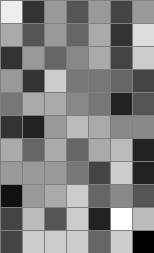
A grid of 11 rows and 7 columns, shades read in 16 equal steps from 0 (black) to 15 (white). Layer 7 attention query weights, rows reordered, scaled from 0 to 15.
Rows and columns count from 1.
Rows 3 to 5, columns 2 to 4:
9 6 8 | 3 12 7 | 10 10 8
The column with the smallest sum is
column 7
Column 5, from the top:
9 10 10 7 7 10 10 4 6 2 6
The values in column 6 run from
2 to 15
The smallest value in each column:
1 2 5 5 2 2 0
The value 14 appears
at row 1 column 1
